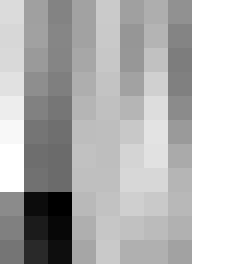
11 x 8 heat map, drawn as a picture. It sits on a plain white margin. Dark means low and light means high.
Odd patch: lower, in the bottom left. Grain: streaks running down. Roughest part: bottom left. Calmest part: centre. Ninth with the lowest average: bottom left.
